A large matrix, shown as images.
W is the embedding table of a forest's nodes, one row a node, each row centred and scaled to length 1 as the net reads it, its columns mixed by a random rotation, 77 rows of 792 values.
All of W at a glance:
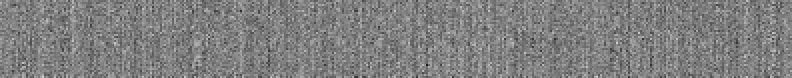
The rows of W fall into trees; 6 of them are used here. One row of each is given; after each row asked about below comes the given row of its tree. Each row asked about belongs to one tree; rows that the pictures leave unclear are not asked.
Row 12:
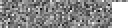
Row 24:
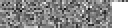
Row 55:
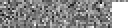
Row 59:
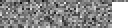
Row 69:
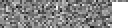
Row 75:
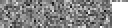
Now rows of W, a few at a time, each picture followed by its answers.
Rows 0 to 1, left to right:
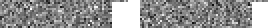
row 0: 59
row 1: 12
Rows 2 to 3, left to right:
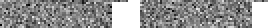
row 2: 75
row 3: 55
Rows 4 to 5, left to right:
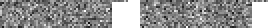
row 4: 59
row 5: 69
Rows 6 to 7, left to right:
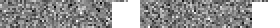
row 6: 55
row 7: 75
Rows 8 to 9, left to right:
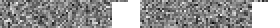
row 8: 12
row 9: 24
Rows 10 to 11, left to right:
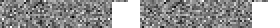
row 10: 12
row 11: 12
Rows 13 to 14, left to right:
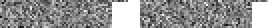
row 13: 59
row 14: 12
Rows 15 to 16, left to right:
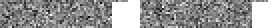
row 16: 24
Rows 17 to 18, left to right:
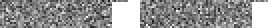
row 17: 69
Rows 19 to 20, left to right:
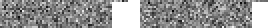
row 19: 24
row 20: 55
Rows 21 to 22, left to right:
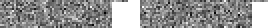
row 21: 24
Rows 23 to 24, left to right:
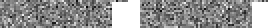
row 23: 12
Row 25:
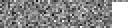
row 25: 69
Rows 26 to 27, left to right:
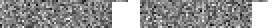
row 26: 75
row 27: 69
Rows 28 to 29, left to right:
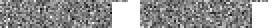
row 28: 12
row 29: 75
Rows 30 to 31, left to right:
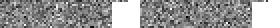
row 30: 69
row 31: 59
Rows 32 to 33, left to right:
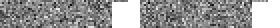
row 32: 55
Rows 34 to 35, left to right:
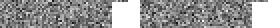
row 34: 24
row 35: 69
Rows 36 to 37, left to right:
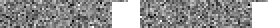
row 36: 55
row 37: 12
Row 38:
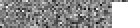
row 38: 24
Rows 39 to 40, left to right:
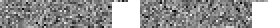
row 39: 24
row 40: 55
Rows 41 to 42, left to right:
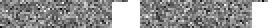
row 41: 24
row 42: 24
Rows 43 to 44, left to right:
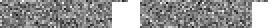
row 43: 24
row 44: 24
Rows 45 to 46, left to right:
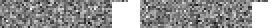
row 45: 59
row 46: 24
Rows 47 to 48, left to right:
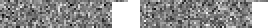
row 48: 55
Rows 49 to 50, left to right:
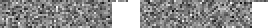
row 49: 69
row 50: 55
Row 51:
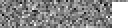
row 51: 55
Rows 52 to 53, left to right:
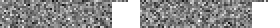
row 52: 75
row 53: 59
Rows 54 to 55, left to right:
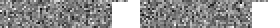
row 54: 12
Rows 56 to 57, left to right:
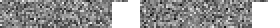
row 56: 24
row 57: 55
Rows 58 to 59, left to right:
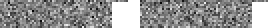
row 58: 55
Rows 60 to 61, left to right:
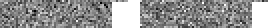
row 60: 55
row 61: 24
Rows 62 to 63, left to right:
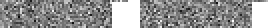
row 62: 75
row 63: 69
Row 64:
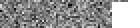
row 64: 55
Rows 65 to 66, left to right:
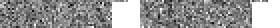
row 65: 55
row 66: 75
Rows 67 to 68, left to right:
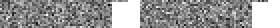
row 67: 69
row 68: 24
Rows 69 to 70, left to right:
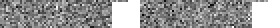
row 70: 55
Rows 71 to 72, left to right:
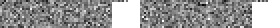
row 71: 59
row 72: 75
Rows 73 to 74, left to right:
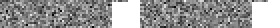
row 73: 69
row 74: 12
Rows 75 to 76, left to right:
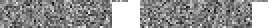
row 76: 12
